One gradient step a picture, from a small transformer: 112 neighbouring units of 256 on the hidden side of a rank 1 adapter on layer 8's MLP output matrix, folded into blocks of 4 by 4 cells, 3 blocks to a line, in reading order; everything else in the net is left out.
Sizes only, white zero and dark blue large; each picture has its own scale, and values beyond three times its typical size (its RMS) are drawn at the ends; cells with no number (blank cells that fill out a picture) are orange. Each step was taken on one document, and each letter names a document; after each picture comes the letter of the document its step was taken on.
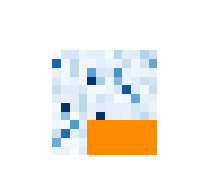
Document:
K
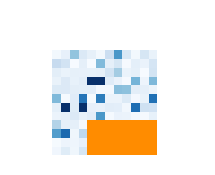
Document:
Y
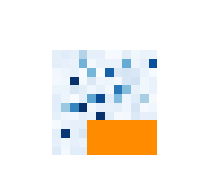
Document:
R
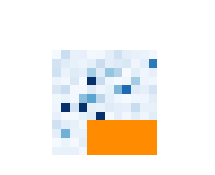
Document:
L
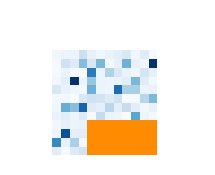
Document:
R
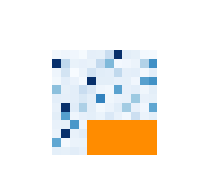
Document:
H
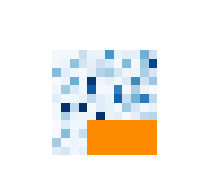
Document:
R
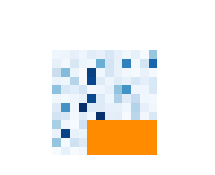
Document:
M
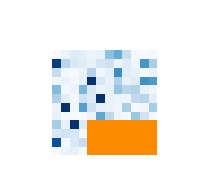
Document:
H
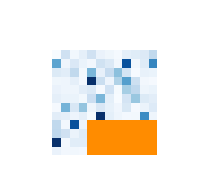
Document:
K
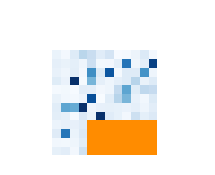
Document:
R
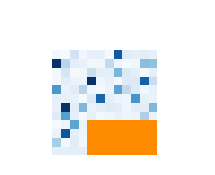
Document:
H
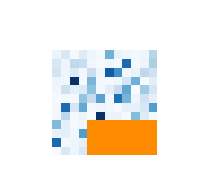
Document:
R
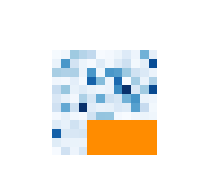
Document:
L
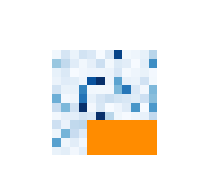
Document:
Y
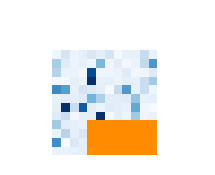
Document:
M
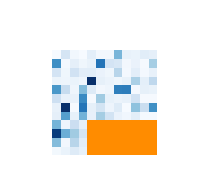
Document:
Y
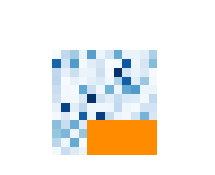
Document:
K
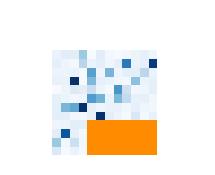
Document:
R
